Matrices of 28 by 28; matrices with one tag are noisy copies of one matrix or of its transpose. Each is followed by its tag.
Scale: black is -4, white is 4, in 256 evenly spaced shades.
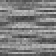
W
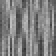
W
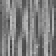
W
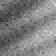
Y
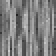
W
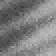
Y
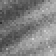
Y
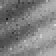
Y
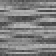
W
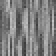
W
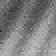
Y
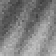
Y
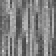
W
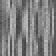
W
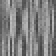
W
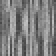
W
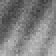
Y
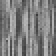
W
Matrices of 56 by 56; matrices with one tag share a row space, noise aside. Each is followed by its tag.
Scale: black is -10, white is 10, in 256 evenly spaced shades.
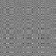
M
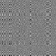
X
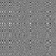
X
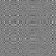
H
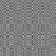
M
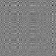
H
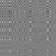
X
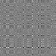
M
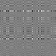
M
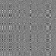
X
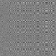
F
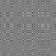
M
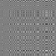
F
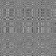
M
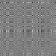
M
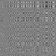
F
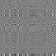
H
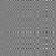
F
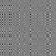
X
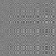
F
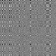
X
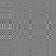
X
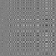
F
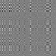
X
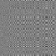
F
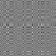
M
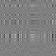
H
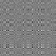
M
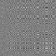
F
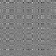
M
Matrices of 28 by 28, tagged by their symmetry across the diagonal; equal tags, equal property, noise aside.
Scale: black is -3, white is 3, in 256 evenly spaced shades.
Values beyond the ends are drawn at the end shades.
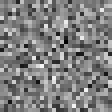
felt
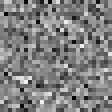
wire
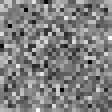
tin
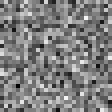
felt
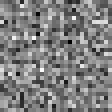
felt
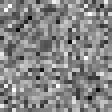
tin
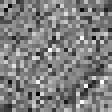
tin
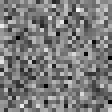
wire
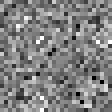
tin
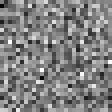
wire
